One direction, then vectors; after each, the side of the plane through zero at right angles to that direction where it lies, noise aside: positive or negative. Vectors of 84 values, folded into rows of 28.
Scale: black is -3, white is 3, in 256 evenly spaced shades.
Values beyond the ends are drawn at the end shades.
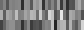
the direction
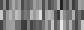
positive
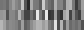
negative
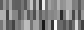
negative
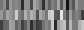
positive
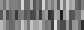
negative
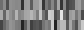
positive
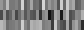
negative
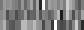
negative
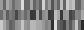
negative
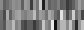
positive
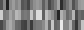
positive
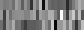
positive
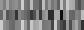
negative
